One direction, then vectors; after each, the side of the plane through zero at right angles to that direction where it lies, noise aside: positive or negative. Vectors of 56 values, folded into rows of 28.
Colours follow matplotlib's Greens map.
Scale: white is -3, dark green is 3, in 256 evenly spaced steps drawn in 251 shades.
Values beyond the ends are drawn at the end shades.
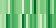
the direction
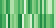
negative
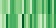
positive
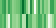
negative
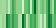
positive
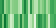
negative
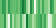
negative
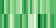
negative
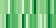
positive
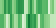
negative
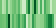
positive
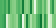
negative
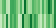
positive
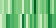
positive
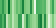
negative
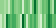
positive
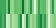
negative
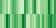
positive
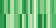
negative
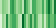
positive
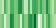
positive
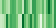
positive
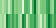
positive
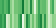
negative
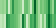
positive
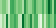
positive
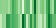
positive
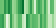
negative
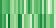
negative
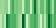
positive
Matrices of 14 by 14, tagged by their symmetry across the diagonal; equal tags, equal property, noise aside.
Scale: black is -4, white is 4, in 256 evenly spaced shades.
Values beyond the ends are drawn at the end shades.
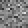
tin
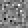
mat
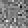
mat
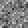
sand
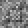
sand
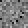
sand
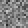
tin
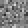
mat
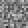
tin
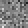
mat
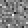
mat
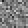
mat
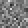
tin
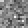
tin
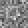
sand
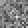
sand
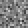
mat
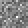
sand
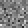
tin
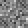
sand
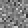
mat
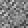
sand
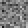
tin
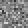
tin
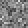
sand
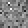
tin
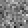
mat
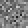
sand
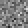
mat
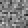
tin
